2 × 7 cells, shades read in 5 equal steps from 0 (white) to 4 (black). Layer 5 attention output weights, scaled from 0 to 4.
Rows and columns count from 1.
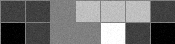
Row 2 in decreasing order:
4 4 3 3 2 2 0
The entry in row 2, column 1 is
4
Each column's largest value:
4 3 2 2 1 3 4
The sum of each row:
14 18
